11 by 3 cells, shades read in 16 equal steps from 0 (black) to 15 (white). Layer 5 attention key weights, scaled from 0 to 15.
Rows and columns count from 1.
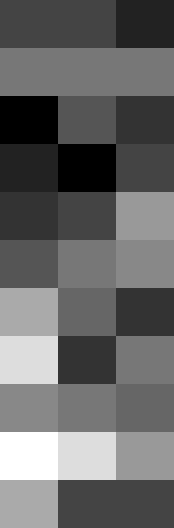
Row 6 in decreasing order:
8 7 5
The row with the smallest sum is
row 4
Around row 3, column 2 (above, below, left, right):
7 0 0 3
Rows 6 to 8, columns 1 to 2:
5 7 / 10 6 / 13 3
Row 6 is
5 7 8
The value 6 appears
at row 7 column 2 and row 9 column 3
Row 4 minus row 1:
-2 -4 2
